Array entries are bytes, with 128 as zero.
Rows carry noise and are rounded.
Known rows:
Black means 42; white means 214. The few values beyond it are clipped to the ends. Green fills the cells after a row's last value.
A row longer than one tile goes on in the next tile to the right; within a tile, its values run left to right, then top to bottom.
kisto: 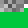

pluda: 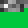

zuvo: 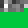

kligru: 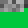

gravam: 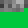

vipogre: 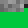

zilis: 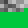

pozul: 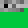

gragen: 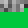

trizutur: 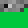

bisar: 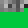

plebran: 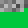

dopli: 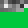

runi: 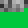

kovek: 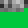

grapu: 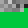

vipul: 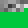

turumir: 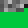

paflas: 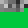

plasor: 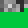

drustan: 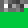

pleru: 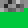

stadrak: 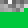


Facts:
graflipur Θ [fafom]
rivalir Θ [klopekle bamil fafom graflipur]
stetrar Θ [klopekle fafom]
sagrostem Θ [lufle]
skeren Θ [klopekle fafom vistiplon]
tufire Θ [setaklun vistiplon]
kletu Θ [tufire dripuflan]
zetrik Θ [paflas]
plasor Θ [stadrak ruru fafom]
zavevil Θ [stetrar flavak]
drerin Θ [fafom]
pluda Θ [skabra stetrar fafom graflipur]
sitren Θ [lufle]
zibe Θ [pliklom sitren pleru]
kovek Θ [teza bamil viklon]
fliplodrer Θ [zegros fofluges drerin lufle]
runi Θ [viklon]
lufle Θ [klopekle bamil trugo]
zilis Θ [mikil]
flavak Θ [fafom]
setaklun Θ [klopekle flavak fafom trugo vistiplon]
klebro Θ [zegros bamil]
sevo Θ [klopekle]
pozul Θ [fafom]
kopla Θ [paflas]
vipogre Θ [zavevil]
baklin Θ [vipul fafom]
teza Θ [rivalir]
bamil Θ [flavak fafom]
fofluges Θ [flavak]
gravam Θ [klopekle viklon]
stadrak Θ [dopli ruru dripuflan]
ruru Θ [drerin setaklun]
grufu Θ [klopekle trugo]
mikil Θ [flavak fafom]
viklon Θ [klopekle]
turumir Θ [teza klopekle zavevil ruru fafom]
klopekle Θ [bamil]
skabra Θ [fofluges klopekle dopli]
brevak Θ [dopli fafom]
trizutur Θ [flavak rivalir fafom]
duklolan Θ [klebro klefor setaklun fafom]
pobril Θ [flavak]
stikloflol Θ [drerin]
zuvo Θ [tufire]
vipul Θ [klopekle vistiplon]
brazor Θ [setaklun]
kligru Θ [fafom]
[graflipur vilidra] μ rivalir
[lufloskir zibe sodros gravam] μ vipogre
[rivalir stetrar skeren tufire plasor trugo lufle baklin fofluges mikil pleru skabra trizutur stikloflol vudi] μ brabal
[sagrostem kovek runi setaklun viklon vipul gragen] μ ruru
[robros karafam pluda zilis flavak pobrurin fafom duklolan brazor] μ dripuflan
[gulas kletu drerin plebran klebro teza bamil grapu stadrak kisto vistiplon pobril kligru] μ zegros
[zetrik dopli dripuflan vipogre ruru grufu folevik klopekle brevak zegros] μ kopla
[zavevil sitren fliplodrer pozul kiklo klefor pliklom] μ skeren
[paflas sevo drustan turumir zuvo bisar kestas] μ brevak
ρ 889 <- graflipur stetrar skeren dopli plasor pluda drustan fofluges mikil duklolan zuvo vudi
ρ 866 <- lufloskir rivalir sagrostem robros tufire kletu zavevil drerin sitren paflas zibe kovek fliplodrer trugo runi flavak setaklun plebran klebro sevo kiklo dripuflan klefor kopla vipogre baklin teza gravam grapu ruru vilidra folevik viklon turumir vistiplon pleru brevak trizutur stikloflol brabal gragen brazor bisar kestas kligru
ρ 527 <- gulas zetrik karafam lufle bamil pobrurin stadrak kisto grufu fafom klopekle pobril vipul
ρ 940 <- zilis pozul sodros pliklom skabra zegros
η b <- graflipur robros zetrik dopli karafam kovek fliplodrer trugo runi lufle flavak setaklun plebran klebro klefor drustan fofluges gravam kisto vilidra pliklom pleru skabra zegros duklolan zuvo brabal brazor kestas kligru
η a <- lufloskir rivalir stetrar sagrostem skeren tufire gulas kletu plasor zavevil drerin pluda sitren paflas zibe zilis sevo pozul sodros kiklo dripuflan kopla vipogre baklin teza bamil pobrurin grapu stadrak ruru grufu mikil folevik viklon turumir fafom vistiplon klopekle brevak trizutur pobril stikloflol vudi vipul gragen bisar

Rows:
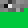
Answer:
klefor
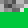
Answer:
zegros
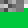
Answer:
pobrurin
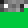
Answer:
duklolan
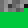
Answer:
sevo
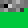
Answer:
fliplodrer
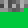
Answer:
kestas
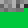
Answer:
kopla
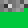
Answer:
tufire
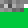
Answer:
zetrik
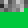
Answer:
setaklun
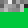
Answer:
kletu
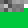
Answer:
karafam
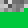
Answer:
gulas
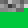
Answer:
grufu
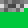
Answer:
klopekle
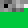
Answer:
skabra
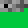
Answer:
sitren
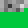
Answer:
sodros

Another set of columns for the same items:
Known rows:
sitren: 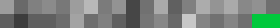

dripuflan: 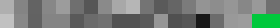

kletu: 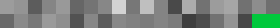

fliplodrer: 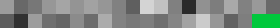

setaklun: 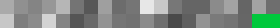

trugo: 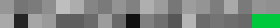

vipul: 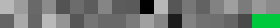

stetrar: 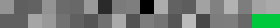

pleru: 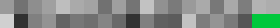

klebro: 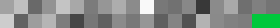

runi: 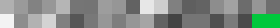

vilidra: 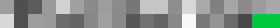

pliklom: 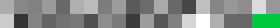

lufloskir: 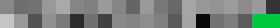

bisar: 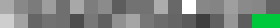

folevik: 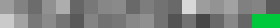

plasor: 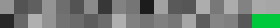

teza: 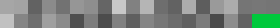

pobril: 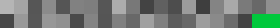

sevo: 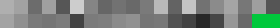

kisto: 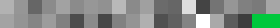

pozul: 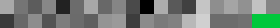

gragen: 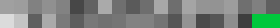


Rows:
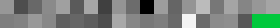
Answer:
vudi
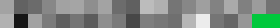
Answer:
klefor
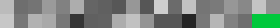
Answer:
zuvo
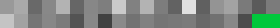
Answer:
grapu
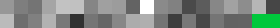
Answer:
gravam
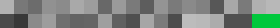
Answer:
lufle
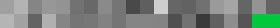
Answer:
sagrostem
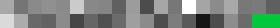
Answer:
paflas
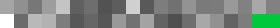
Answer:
dopli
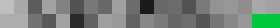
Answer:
zilis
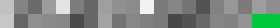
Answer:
brazor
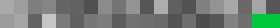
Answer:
ruru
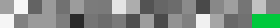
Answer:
zegros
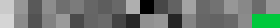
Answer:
fafom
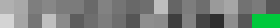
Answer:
viklon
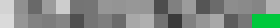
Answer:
karafam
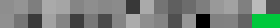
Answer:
zibe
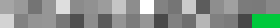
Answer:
plebran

